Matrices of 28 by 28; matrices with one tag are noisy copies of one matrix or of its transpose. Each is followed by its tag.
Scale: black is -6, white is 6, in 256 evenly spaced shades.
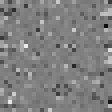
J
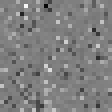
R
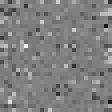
J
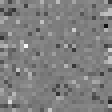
J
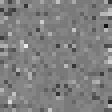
J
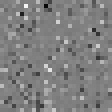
R
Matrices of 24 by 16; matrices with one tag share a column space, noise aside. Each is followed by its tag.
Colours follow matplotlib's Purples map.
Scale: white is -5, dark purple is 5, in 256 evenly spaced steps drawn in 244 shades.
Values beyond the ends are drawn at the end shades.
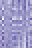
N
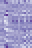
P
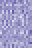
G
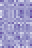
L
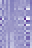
N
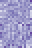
L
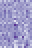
L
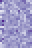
G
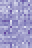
G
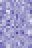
G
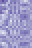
G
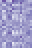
G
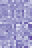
L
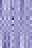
N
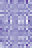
P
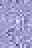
P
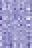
N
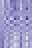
N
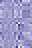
L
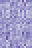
L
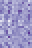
G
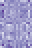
L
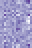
P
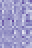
G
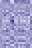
P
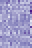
G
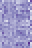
G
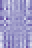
N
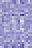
P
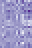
G
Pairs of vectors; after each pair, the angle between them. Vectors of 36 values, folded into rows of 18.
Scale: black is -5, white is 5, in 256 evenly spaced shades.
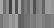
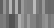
nearly opposite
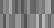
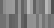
partly aligned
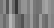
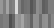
nearly opposite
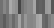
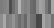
nearly opposite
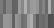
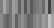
nearly opposite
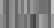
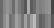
nearly opposite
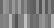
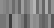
nearly opposite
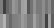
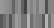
partly opposed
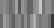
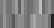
nearly parallel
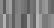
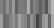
partly opposed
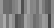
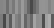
partly opposed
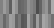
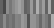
partly opposed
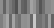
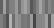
nearly opposite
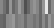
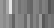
orthogonal
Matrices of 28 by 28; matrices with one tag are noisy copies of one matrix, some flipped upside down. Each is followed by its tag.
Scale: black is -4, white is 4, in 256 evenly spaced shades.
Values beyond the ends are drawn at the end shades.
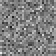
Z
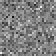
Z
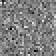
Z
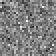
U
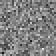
U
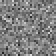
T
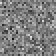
Z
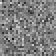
Z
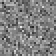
U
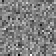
T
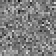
T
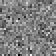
T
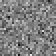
T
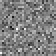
Z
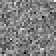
U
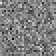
Z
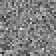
U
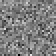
T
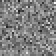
T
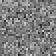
T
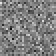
Z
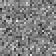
T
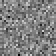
T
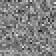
T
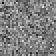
U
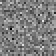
Z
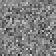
T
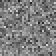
T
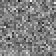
T
